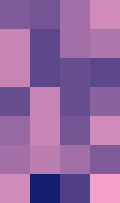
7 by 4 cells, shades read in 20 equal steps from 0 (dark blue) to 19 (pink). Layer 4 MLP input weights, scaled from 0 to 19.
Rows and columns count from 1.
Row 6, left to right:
12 14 12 9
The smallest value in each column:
7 0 5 6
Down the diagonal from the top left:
9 6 7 10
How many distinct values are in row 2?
4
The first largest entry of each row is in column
4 1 1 2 4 2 4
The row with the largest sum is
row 5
